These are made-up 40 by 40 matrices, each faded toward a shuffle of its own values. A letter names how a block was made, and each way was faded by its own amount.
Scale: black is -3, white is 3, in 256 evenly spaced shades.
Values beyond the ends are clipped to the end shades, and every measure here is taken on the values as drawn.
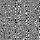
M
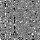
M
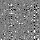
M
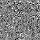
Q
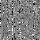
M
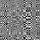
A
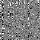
M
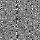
M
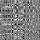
A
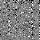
M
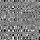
A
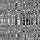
A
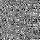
Q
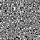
Q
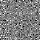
M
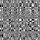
A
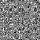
Q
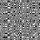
A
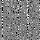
M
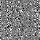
M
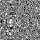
Q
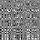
A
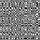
A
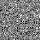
Q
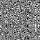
Q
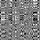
A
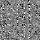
M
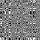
A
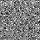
Q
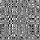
A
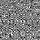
Q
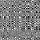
A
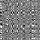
A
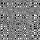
A
